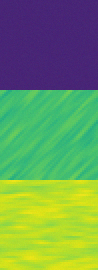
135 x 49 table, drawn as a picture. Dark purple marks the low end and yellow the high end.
The table splits into 3 rows of 1 panel. Panel 1,1: very low, flat. Panel 2,1: high, slanting up to the right, faint in contrast. Panel 3,1: very high, streaked across, faint in contrast.
